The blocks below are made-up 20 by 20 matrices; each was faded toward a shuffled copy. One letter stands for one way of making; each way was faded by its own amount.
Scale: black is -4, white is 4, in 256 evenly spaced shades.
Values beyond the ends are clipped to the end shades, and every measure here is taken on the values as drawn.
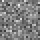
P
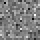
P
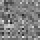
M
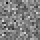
P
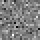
P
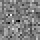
P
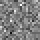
P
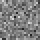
P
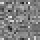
M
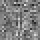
M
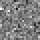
P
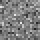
P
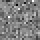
P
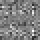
M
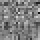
M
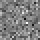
P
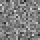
P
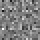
M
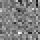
M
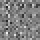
M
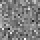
P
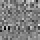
M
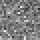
P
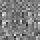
M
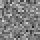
P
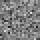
P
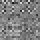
M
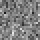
P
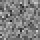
P
